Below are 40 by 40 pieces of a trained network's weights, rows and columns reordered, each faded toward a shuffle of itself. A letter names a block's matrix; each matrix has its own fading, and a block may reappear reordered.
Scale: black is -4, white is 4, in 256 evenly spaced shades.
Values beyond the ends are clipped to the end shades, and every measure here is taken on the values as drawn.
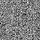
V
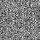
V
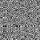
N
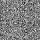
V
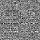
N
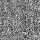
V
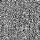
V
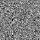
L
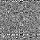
N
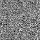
L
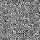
V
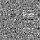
N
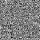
L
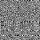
N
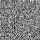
V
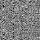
L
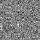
L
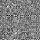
N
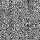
V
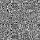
L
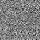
L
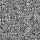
V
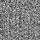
V
